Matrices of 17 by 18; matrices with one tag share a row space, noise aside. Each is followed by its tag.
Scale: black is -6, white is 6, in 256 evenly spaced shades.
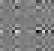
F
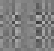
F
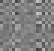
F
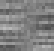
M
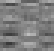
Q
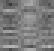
Q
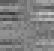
M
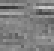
M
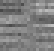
M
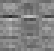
Q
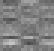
Q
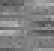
M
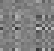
F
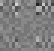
F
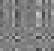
F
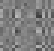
F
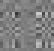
F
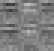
Q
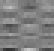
Q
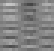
Q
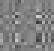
F
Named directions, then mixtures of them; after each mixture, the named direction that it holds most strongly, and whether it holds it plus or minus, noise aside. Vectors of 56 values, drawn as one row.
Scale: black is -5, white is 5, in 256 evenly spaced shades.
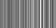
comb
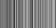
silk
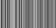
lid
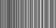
comb, plus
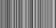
silk, plus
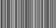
lid, plus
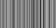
comb, minus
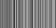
silk, plus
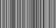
lid, minus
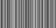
lid, plus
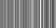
comb, plus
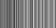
silk, plus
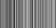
silk, plus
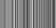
silk, minus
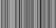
lid, plus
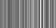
comb, plus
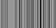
comb, minus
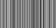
comb, minus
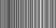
comb, plus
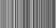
silk, minus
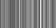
comb, plus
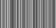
lid, minus
